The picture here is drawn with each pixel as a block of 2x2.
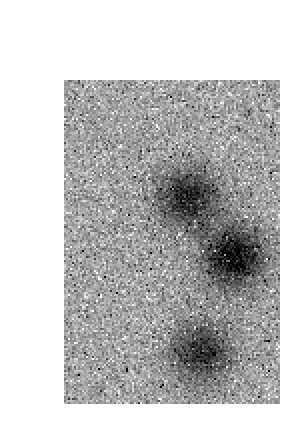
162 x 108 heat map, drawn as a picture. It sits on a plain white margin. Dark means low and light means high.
Odd rows or columns: none. Stripes: none. Ninth with the lowest average: middle right. Dips: three.
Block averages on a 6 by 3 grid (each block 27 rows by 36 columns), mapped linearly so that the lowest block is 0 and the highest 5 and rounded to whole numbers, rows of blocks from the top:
5 5 5 | 5 3 5 | 5 1 3 | 5 4 0 | 5 3 4 | 5 3 4
